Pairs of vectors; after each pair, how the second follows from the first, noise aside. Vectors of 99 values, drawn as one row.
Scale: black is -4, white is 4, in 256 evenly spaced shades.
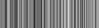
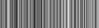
copied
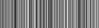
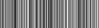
copied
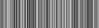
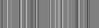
partly zeroed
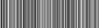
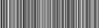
copied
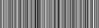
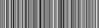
reversed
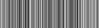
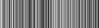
wrapped around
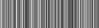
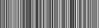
reversed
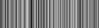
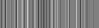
partly zeroed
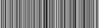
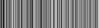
wrapped around
